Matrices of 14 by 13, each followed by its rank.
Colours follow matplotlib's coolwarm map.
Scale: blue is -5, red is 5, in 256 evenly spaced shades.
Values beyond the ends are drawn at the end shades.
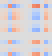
one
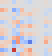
two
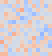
full rank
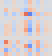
two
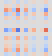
one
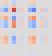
one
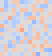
full rank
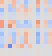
two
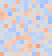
full rank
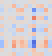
two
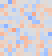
full rank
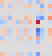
two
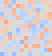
full rank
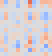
two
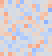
full rank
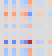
one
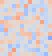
full rank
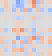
two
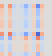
one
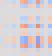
one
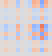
one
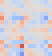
two
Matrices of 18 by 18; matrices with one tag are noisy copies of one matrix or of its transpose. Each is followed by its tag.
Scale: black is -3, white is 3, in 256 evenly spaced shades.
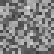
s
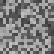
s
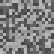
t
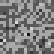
t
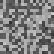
t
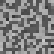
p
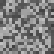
s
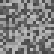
t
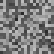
t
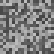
t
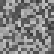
s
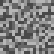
p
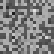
t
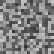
p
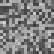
t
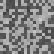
t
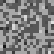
p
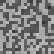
p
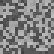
s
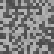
t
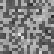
t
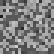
s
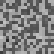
p
